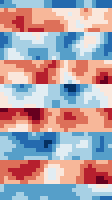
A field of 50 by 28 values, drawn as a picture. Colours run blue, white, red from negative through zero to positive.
Stripes: horizontal, repeating 4 times. Ninth with the lowest average: bottom middle. Slope: none.
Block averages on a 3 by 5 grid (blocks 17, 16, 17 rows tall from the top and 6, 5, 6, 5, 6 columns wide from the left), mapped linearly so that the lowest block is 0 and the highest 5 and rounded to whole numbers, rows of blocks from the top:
33211
45335
11022
